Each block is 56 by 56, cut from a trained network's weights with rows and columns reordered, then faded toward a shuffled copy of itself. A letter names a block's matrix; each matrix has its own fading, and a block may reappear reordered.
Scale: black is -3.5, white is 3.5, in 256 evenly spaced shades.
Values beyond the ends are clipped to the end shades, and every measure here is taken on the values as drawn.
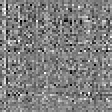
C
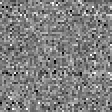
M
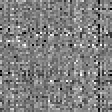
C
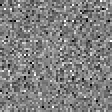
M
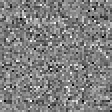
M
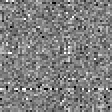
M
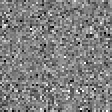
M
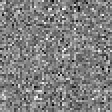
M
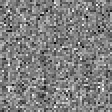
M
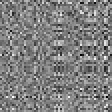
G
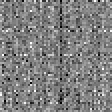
C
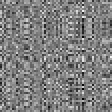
G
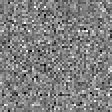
M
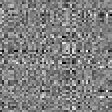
G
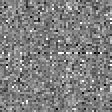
M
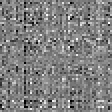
C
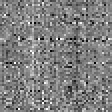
C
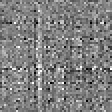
C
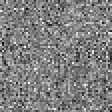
M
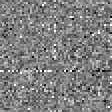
M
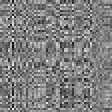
G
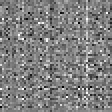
C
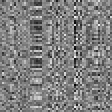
G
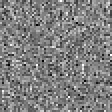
M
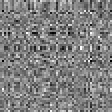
G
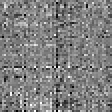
C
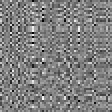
G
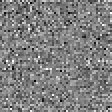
M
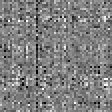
C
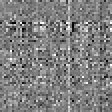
C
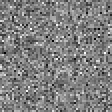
M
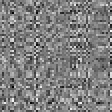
G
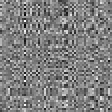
G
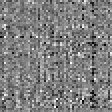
C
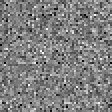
M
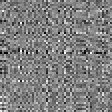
G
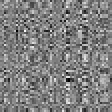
G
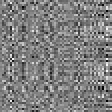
G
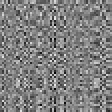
G
